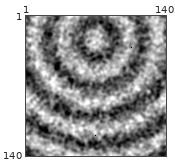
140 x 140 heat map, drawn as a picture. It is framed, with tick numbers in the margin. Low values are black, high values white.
Rings: centred on the top middle. Seam: none. Slope: none. Lone odd cells: 2, each lower than its neighbours.
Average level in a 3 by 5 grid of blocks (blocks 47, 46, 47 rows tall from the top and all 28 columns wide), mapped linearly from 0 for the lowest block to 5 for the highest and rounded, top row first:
34034
32522
33222
